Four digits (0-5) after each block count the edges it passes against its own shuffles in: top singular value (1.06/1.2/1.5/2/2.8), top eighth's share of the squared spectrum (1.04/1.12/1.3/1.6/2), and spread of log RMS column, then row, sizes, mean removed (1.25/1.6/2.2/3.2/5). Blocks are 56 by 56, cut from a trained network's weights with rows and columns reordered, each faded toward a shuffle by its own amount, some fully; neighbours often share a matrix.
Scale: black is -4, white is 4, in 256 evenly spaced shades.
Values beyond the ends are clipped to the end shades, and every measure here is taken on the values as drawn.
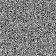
2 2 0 0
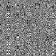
3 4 3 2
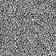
3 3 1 0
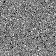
1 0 0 0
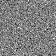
0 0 0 0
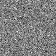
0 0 0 0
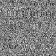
3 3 2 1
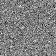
0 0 0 0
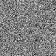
3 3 1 1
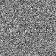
2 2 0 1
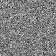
2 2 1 0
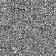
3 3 2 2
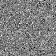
0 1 0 0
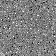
0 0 0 0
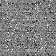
2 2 1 0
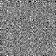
3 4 2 2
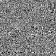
2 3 1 2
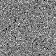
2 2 0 0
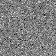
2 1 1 0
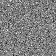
0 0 0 0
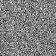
2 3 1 1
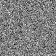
1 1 0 0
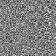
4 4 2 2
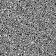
0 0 0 0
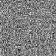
3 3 2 1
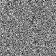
3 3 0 1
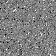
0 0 0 0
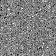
1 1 0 0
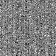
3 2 0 1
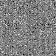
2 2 0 1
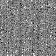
2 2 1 1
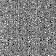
2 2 0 1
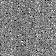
1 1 0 0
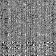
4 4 0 3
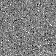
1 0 0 0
